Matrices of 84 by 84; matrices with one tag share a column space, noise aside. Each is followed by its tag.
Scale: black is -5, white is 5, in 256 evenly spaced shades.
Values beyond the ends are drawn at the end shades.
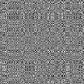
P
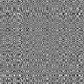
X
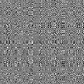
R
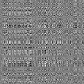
R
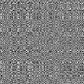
P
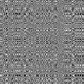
X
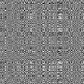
P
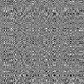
X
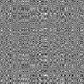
X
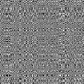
X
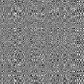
X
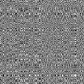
X
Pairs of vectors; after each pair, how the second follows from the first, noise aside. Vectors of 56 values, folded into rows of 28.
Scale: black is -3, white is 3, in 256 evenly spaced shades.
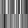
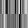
negated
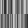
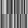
sign-scrambled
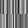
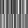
sign-scrambled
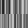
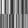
negated
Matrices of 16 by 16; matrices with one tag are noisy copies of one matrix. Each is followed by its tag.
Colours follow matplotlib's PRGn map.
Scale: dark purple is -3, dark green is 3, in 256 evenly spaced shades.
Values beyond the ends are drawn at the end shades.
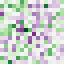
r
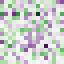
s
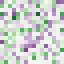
s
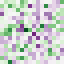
r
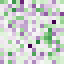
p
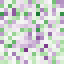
s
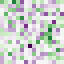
p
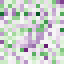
s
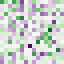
p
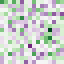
p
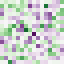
r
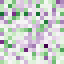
s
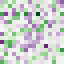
s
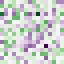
s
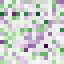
s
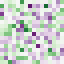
r
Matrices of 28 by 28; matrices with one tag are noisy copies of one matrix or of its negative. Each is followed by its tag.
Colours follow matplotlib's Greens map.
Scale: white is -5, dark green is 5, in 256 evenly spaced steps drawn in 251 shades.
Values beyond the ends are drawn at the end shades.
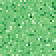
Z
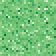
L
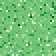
Z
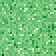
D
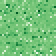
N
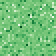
Z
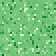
D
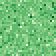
Z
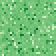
D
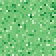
Z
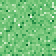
Z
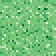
L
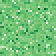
L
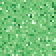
Z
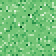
Z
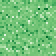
L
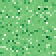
L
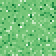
Z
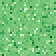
D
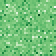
N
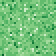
D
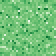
L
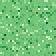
L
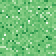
L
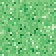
D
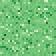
L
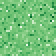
Z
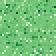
N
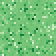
D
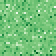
N
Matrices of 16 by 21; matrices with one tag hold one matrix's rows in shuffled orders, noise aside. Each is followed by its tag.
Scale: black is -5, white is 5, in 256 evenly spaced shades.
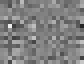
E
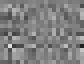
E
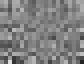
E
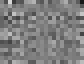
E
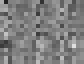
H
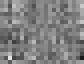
E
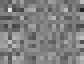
E
